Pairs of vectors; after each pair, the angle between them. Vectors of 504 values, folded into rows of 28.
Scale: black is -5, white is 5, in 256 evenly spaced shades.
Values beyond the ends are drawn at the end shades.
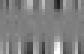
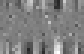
nearly parallel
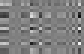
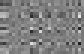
nearly opposite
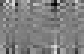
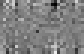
nearly parallel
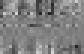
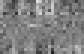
nearly opposite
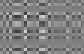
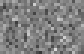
orthogonal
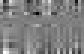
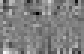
nearly parallel
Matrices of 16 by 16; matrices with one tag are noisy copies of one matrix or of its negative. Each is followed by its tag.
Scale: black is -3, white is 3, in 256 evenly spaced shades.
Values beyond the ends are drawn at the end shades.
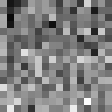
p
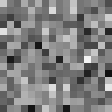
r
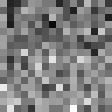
p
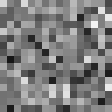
r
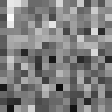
p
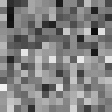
p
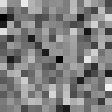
r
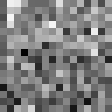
p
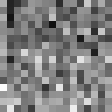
p
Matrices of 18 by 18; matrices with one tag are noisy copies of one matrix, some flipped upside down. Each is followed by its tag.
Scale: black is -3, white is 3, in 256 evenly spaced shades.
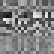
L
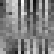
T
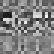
L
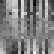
T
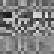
L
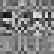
L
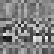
L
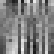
T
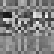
L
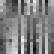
T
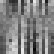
T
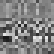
L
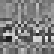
L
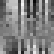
T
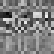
L
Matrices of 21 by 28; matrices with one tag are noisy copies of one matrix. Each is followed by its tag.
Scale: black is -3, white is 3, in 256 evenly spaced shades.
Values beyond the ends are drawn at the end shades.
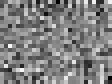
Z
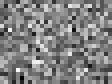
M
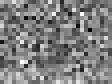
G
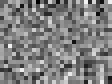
Z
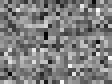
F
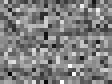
F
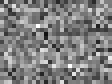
F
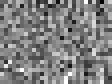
Z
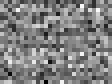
F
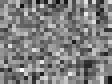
Z
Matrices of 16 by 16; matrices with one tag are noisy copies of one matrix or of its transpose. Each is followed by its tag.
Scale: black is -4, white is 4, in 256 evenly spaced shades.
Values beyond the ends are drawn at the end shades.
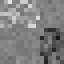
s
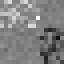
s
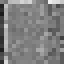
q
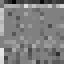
q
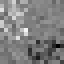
s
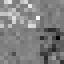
s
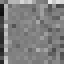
q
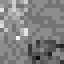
s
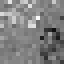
s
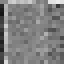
q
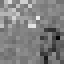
s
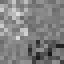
s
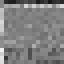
q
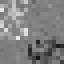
s
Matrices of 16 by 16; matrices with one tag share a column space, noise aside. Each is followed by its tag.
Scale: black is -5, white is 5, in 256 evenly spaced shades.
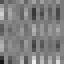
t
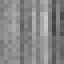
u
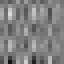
t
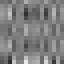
t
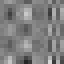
t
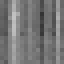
u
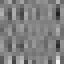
t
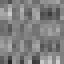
t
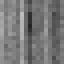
u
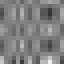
t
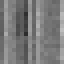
u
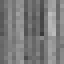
u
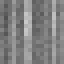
u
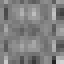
t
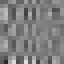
t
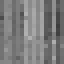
u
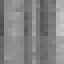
u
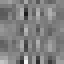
t
